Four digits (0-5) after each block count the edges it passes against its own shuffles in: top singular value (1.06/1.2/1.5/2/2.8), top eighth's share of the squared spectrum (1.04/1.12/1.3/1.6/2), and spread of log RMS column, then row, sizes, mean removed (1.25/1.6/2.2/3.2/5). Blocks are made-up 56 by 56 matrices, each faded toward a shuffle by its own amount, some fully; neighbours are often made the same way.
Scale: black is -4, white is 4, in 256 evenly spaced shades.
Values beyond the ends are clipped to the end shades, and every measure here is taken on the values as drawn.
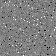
0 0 0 0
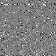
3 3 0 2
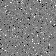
0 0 0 0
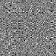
4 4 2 2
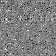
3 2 0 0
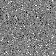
2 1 0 0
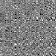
4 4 2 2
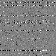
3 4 1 3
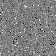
0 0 0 0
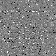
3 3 0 1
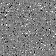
1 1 0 0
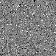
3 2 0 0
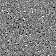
0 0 0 0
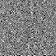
3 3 2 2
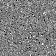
0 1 0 0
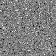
1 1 0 0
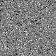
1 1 0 1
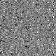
3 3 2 2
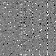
3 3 2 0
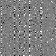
4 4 3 1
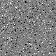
1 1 0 0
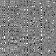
4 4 3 1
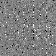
3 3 1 1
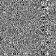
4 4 3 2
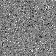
0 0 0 0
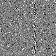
3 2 1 0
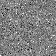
1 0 0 0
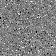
0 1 0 0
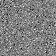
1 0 0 0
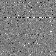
3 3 0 2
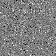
2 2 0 0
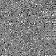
3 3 1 1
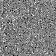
1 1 0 0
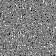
0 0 0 0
